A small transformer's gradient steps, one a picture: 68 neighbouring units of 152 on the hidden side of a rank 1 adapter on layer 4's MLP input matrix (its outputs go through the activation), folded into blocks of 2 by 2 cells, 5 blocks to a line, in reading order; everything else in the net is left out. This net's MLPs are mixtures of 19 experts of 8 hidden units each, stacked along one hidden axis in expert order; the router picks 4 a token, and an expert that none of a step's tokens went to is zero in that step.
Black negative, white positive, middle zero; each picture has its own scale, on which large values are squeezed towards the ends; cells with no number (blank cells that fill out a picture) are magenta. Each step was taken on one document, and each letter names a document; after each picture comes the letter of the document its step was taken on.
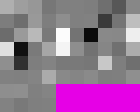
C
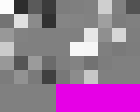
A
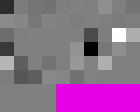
A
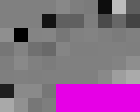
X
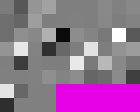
C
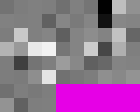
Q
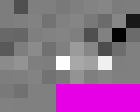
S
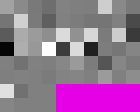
C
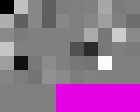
A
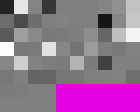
C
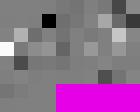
X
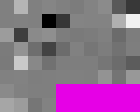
X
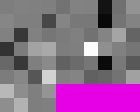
Q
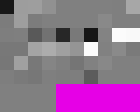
A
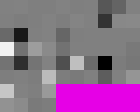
Q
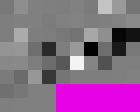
S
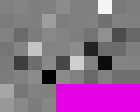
Q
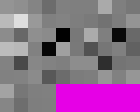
C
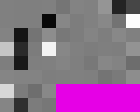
X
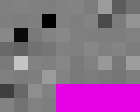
X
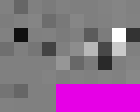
S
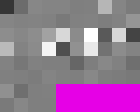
C
